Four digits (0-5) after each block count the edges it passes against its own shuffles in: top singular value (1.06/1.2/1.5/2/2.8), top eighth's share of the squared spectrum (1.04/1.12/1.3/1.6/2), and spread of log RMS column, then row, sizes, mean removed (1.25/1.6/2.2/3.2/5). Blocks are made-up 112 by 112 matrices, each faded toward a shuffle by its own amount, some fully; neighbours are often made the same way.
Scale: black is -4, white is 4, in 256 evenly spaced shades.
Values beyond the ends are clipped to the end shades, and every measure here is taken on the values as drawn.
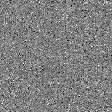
3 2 0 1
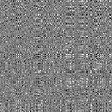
5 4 3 3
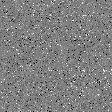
3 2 1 1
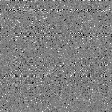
4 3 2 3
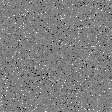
0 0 0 0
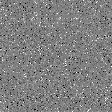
3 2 1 1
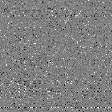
4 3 1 2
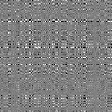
5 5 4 4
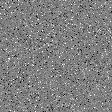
0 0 0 0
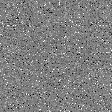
3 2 0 1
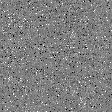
3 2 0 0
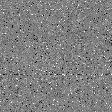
3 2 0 1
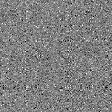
4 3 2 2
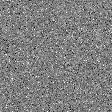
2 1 0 0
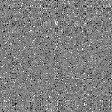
4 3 2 2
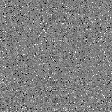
4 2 1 1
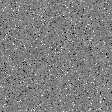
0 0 0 0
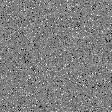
3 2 1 0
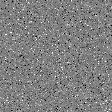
2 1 0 0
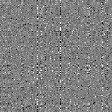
5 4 3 2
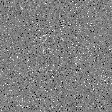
3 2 1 1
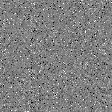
3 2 1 0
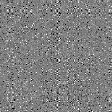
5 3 3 2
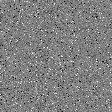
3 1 0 0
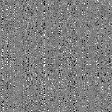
4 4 4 1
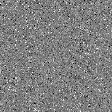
3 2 2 1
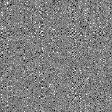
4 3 3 1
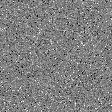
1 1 0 0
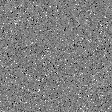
0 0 0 0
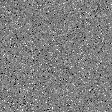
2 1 0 0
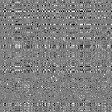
5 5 3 4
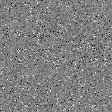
3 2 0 1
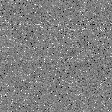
3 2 0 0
